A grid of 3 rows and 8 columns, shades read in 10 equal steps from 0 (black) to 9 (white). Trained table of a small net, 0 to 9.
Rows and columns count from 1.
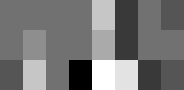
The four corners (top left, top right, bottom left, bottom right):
4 3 3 3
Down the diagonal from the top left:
4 5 4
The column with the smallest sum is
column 4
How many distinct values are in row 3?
7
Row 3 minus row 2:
-1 2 0 -4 3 6 -2 -1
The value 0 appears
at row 3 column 4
